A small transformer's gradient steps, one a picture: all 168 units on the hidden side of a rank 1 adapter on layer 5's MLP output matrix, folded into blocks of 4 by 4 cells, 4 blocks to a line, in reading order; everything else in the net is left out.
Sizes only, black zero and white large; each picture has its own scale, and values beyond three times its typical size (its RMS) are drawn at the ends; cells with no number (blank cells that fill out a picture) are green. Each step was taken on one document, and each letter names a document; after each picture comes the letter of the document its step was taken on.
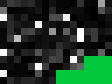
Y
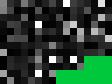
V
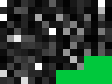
V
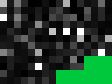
Y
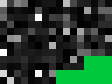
Y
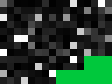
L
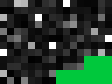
V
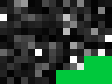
Y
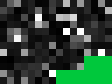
L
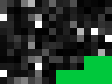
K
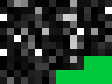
L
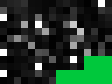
L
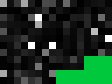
K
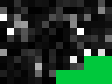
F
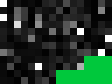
Y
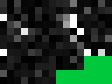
F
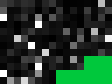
K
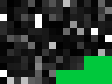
K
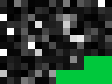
L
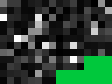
K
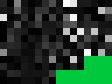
F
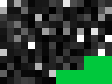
Y
